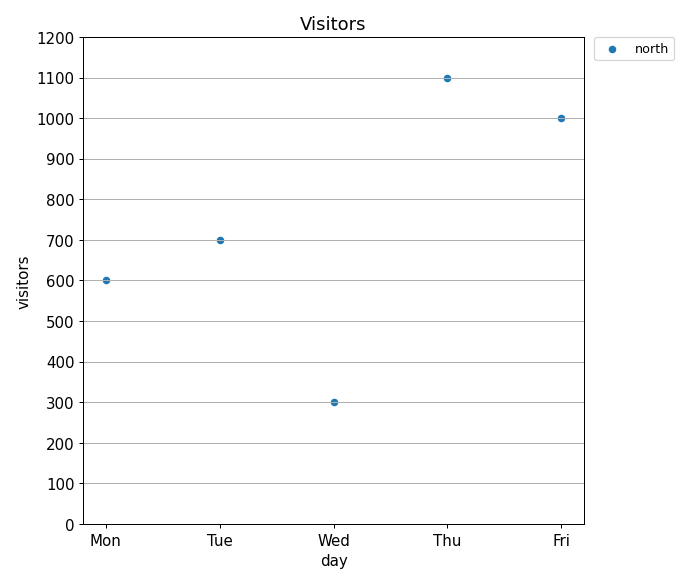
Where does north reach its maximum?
Thu
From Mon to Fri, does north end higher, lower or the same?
higher
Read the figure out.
Title: Visitors
x-axis: day, ticks Mon Tue Wed Thu Fri
y-axis: visitors, ticks 0 100 200 300 400 500 600 700 800 900 1000 1100 1200
Legend: north
Values:
north: 600 700 300 1100 1000
